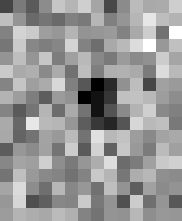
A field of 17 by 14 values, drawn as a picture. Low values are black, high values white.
The ninth with the highest average is the top right. In the centre lies a patch that is lower than the rest. No single row or column stands out from its neighbours. The ninth with the lowest average is the centre. The halves do not mirror each other.
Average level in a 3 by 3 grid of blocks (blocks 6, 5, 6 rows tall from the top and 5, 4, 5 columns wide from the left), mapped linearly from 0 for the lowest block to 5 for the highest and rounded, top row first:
3 3 5
3 0 4
3 3 3
